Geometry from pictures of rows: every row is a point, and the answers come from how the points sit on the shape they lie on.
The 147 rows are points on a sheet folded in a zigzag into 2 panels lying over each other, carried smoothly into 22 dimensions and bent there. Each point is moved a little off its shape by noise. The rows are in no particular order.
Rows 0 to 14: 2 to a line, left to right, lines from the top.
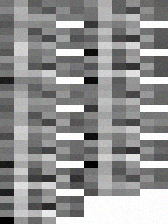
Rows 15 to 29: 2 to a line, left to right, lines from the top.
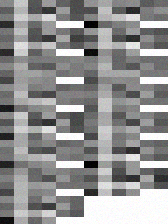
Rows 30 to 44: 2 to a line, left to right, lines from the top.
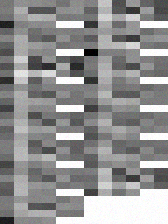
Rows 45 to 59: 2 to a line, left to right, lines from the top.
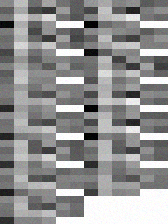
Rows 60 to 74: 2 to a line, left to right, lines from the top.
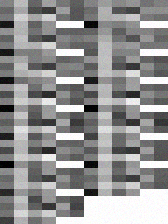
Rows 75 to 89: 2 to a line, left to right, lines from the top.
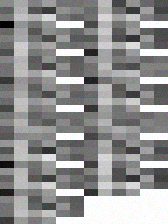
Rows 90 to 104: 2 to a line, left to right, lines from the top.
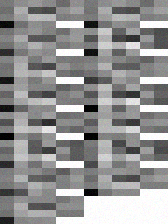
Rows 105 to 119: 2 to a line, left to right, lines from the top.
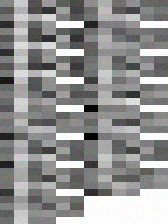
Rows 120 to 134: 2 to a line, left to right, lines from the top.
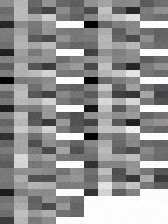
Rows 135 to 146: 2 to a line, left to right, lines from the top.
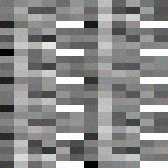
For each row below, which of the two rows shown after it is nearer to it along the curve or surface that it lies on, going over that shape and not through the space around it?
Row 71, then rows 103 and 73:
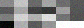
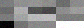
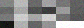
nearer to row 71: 73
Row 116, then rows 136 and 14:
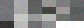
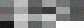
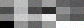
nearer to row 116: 136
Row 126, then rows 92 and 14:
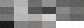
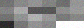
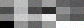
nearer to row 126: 14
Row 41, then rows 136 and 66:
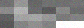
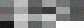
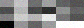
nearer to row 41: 66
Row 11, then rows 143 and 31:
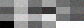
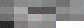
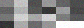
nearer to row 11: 31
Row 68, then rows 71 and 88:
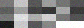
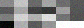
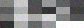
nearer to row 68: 71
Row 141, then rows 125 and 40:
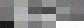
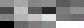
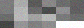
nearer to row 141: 125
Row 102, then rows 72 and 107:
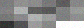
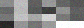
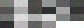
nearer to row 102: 72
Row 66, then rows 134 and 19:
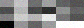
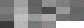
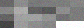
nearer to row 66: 134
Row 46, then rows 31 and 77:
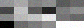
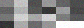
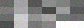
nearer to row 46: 31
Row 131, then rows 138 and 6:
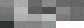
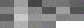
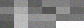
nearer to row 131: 138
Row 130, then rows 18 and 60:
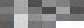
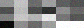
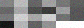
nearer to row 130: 60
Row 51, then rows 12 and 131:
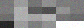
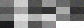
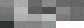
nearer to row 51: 12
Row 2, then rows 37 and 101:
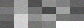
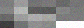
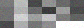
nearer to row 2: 101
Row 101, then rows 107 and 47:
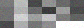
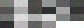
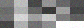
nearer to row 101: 47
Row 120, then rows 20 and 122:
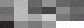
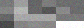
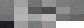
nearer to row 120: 20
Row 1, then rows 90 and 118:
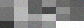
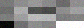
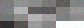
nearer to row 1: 118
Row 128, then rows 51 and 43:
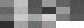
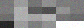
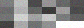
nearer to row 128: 43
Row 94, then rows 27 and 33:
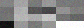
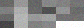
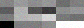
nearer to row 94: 33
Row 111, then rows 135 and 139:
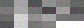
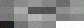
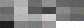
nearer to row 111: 135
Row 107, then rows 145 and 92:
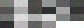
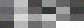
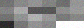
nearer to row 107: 145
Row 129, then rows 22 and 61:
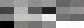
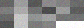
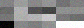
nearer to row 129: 61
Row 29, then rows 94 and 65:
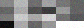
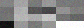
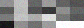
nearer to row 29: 94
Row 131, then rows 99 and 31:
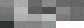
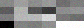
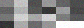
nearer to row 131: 31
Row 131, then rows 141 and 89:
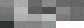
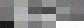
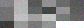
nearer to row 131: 89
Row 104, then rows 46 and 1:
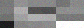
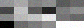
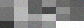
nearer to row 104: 46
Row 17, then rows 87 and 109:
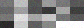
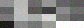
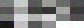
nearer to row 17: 109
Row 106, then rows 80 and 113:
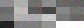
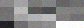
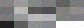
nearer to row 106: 80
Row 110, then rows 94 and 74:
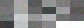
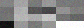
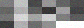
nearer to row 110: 94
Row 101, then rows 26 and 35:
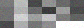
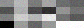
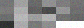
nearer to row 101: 26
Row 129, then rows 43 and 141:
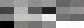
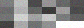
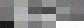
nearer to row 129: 141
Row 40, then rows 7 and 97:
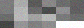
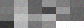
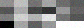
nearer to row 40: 97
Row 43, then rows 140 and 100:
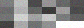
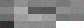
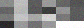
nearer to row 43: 100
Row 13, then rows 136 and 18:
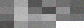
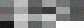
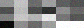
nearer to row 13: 18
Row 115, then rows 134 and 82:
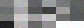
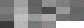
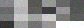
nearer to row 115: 134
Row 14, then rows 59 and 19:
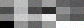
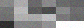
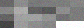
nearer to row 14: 59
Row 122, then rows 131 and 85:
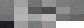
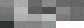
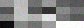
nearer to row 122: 85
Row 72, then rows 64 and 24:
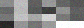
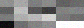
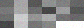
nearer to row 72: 64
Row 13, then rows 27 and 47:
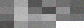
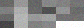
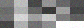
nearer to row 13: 47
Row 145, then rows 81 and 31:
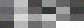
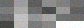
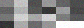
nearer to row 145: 31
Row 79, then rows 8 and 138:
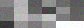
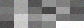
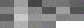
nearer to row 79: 138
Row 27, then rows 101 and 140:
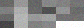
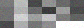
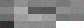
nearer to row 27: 140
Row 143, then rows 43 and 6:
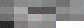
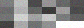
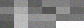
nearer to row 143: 6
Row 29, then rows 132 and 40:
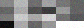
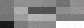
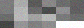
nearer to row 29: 132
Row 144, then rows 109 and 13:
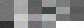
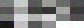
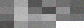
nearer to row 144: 109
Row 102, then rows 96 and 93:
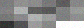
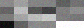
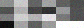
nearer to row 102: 96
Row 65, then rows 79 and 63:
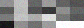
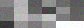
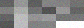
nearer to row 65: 79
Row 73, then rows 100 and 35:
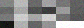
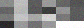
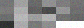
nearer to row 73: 35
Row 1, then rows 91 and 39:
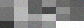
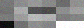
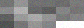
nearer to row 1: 39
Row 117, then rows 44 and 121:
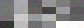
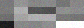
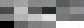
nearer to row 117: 44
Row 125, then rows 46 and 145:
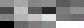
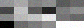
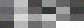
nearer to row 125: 46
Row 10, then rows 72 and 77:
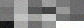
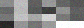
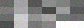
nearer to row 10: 77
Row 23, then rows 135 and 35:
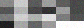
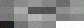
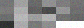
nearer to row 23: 35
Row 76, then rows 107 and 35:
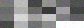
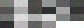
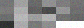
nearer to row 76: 107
